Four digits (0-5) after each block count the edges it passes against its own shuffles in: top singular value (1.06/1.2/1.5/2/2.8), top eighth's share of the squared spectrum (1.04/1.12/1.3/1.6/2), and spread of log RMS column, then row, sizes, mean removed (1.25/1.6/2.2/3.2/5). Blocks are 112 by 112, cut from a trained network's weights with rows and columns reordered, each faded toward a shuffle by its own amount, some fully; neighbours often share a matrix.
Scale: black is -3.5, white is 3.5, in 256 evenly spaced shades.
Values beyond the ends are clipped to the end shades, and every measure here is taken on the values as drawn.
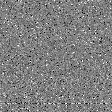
3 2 0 1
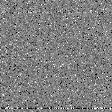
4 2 1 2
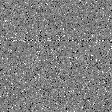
3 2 0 1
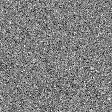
0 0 0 0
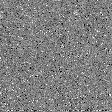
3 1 0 1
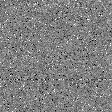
2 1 0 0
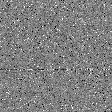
2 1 0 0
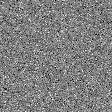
0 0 0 0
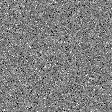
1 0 0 0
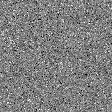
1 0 0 0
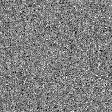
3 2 0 1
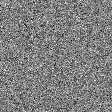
0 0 0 0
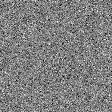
1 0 0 0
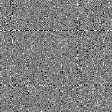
4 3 2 2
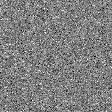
2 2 0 1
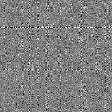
4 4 3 2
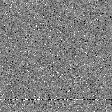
3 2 1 1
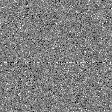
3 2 1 1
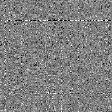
4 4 3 2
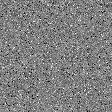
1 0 0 0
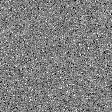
0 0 0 0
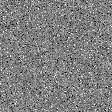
1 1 0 0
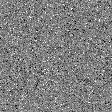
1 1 0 0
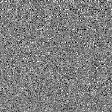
3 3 1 3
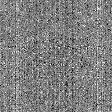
4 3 1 2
